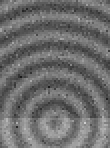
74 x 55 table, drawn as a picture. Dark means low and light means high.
The values follow a bell shape. The bottom part is higher, past a seam about 80% of the way down. Rings spread out from the bottom middle. Overall the values sit about 40% of the way up the scale.
